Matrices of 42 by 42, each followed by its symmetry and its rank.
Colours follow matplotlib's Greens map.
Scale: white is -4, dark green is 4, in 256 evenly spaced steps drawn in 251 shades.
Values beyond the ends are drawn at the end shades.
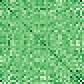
symmetric, rank five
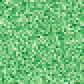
neither, full rank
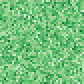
neither, full rank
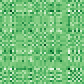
symmetric, rank three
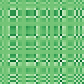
symmetric, rank one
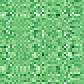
neither, rank five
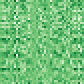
neither, rank five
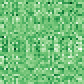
neither, rank five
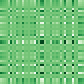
symmetric, rank one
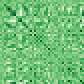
symmetric, rank five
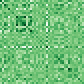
symmetric, rank five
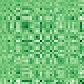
symmetric, rank three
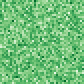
neither, full rank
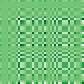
symmetric, rank one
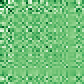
symmetric, rank three
